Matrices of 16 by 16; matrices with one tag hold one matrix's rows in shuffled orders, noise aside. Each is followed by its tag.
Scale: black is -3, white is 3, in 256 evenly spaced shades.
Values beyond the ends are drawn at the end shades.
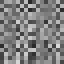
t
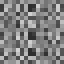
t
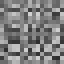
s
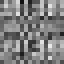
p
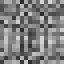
p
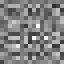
s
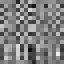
t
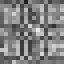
p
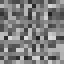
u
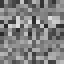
u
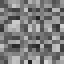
s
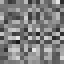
s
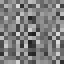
t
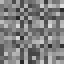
p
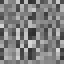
t
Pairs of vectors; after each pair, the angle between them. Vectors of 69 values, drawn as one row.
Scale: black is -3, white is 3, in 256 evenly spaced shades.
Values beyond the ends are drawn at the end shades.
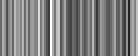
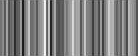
partly opposed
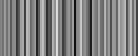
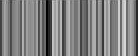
partly aligned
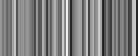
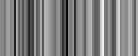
partly opposed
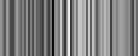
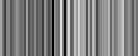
nearly parallel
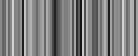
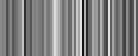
nearly opposite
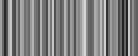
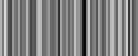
partly opposed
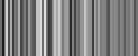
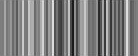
orthogonal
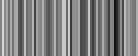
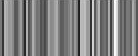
partly opposed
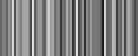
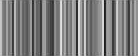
nearly opposite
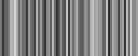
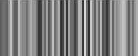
orthogonal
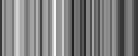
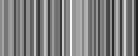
orthogonal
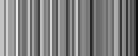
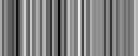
partly opposed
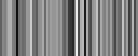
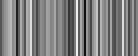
nearly parallel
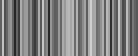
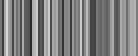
partly opposed
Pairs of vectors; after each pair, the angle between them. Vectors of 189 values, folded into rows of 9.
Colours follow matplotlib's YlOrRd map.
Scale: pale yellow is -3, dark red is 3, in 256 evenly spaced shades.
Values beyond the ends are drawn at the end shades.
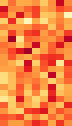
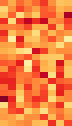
nearly opposite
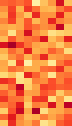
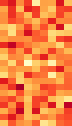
nearly parallel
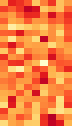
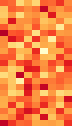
orthogonal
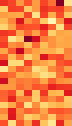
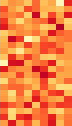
nearly opposite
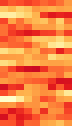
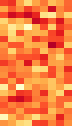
partly opposed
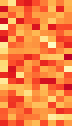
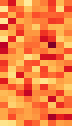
nearly opposite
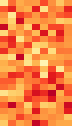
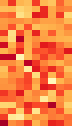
partly opposed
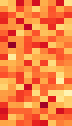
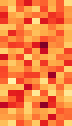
partly aligned
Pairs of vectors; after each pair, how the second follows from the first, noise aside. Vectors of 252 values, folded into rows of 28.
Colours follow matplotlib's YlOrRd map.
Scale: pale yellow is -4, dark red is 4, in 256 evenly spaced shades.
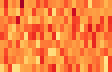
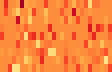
partly zeroed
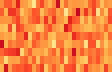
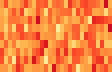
reversed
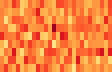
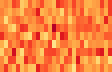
copied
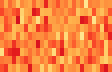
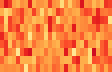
reversed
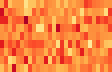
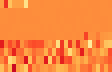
partly zeroed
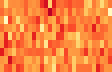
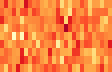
wrapped around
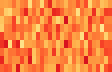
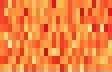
reversed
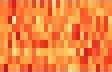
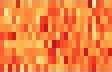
wrapped around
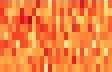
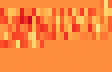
partly zeroed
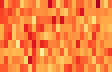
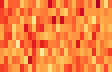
copied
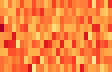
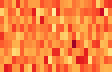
wrapped around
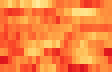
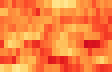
wrapped around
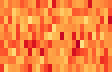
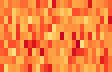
copied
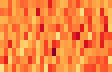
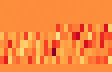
partly zeroed
